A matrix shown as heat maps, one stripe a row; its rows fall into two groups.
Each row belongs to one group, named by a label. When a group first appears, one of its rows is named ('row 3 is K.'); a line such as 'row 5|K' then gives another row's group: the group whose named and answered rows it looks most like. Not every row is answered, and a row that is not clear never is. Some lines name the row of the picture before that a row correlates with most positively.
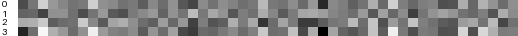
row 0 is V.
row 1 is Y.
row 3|V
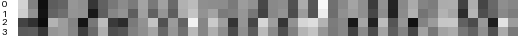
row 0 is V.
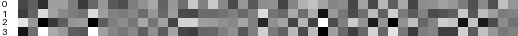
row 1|V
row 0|Y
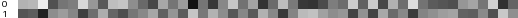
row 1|Y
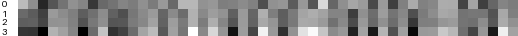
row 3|Y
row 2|Y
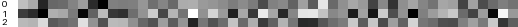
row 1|Y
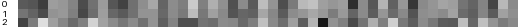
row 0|Y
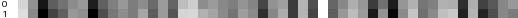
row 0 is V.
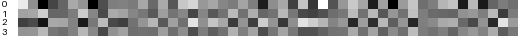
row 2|Y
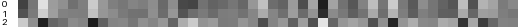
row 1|V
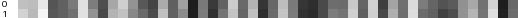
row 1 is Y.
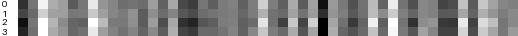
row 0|V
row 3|V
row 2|V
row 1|V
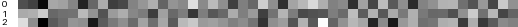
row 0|Y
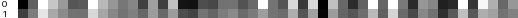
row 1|V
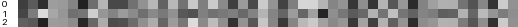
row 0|Y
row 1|V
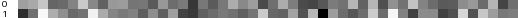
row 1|V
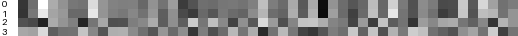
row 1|V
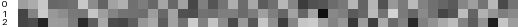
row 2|Y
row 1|V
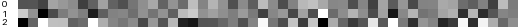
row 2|V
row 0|Y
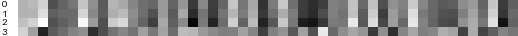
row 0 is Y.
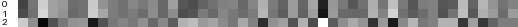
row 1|V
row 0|V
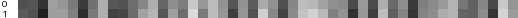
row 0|Y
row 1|Y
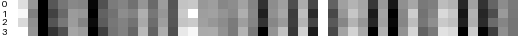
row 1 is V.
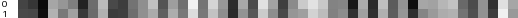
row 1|Y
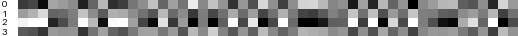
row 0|Y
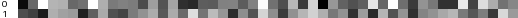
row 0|V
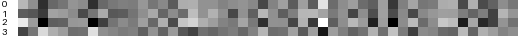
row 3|V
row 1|Y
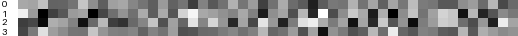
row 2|Y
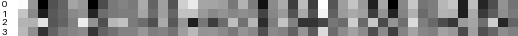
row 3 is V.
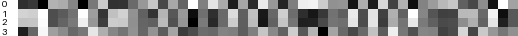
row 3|V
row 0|Y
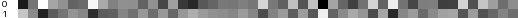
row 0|V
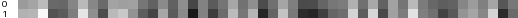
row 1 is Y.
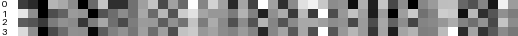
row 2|Y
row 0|Y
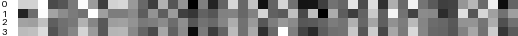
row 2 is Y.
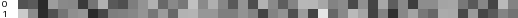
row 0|Y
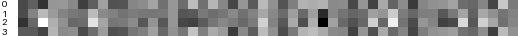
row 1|V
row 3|Y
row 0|Y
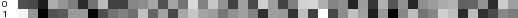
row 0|Y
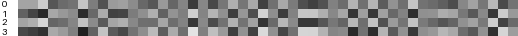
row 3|Y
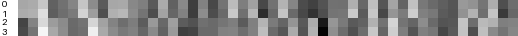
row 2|V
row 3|V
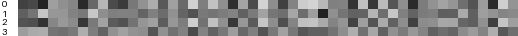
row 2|Y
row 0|Y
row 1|V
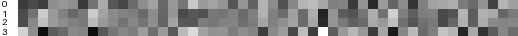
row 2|V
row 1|V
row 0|Y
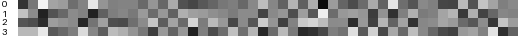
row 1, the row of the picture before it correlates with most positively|3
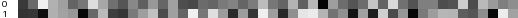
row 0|V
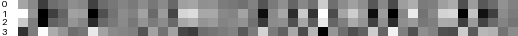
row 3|V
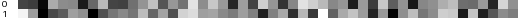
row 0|Y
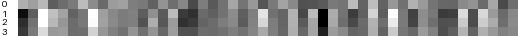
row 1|V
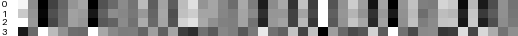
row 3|V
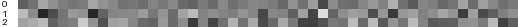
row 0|V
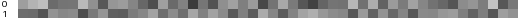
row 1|Y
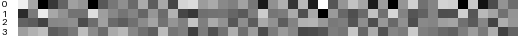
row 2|Y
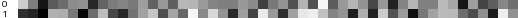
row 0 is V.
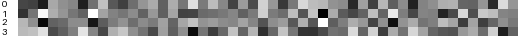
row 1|V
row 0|Y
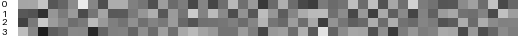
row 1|Y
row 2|V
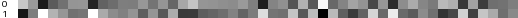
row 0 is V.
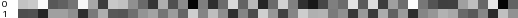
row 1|Y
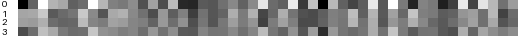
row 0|V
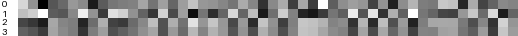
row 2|Y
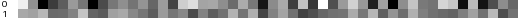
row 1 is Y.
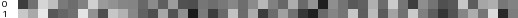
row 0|V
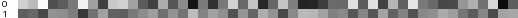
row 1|Y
